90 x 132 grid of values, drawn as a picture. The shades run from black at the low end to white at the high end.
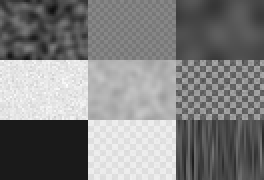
The table splits into 3 rows of 3 panels. Panel 1,1: low, blotchy. Panel 1,2: middling, checkered, faint in contrast. Panel 1,3: low, smooth, faint in contrast. Panel 2,1: very high, fine-grained, faint in contrast. Panel 2,2: high, blotchy, faint in contrast. Panel 2,3: middling, checkered, strong in contrast. Panel 3,1: very low, flat. Panel 3,2: very high, checkered, faint in contrast. Panel 3,3: low, streaked downward.
